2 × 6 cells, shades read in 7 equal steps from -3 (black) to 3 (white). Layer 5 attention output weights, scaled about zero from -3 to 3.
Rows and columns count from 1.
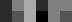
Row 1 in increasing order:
-2 -2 0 0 0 1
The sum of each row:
-3 -6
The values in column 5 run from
0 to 0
